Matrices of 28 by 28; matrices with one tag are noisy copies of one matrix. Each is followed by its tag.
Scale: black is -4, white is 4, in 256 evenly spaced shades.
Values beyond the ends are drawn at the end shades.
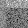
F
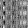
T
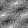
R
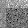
F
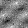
R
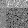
F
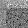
F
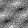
R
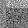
F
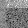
F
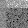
F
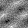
R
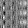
T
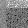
F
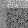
F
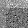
F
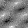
R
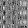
T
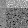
F
